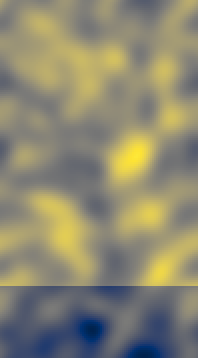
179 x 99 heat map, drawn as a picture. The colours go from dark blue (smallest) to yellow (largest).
A horizontal seam about 80% of the way down splits the table, and the top part is higher. There are no lone odd cells. There are no regular stripes.
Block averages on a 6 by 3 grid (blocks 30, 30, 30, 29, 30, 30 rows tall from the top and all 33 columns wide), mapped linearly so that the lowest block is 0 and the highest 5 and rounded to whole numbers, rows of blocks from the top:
544 | 454 | 344 | 545 | 435 | 001
